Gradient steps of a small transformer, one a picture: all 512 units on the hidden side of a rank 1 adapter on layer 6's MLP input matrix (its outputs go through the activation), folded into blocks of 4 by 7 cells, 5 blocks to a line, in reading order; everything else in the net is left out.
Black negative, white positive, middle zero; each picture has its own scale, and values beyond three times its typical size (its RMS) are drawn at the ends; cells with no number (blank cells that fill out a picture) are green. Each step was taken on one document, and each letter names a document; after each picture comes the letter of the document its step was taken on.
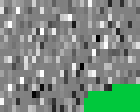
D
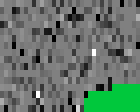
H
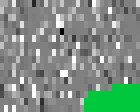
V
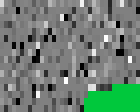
D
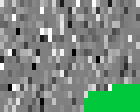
V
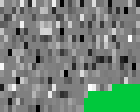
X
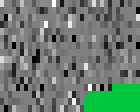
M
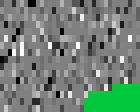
X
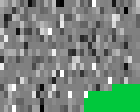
V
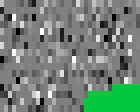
X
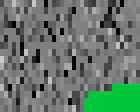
M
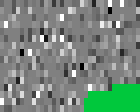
H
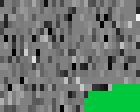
M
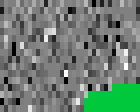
H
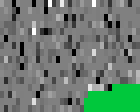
D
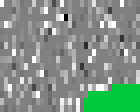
D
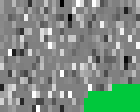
X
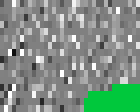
X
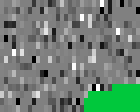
D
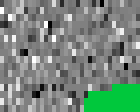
H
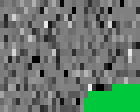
H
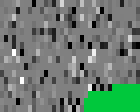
D
